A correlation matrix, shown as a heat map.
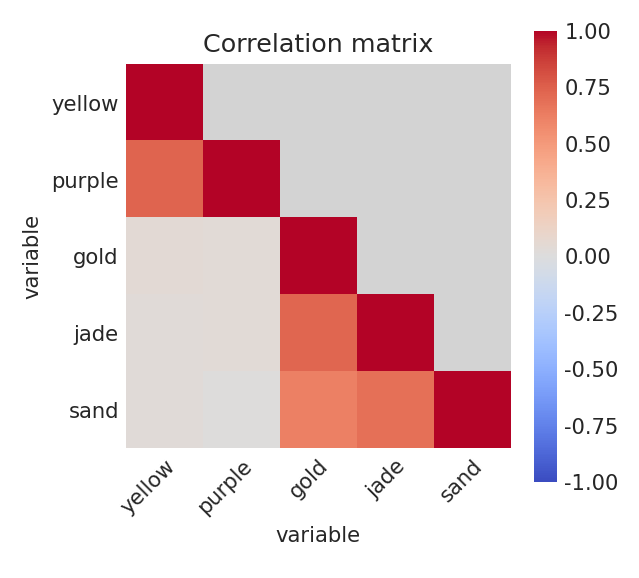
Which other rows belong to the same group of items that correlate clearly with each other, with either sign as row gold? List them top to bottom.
jade, sand
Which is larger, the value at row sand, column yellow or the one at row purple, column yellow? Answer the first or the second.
the second
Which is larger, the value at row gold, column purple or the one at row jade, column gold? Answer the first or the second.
the second
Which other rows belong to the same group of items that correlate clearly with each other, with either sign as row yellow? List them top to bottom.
purple
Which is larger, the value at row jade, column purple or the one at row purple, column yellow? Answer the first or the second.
the second
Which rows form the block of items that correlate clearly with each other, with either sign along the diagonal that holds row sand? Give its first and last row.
gold to sand
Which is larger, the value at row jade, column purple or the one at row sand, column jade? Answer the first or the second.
the second
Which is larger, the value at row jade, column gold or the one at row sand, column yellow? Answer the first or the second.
the first
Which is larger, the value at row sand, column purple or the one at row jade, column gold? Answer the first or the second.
the second
